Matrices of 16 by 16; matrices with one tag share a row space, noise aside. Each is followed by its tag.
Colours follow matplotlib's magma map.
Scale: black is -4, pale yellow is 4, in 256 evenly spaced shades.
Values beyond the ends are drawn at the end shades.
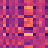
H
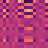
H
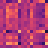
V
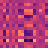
H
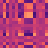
H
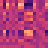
H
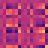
V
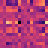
V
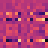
V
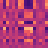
H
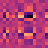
H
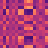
H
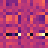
V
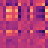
V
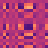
H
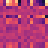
V
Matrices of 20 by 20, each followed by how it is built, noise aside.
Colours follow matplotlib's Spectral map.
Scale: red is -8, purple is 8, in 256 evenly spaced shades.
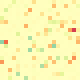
sparse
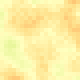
smooth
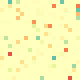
sparse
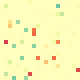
sparse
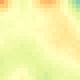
smooth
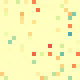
sparse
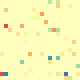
sparse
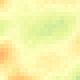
smooth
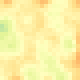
smooth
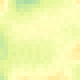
smooth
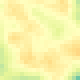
smooth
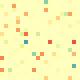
sparse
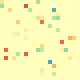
sparse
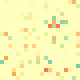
sparse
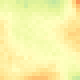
smooth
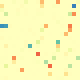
sparse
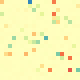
sparse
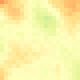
smooth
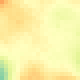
smooth
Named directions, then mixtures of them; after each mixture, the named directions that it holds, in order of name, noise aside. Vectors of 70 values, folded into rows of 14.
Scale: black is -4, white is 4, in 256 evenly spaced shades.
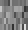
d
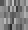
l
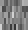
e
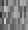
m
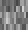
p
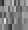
l, m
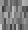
e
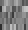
d, e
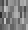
m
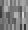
d, m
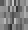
l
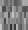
e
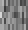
d, m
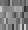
d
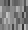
d, p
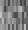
d, m
